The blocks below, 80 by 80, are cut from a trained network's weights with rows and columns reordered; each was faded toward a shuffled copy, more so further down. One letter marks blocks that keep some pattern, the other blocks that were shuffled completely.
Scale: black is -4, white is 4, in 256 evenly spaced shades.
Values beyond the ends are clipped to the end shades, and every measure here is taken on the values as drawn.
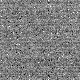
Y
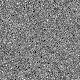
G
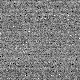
Y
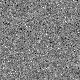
G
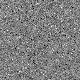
G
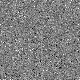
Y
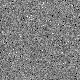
G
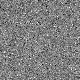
G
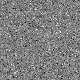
G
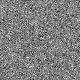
G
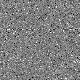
Y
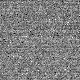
Y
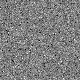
G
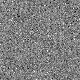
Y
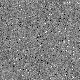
G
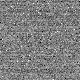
Y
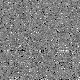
Y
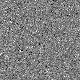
G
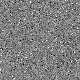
G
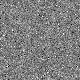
G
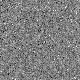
G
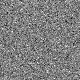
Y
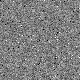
G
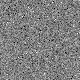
G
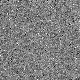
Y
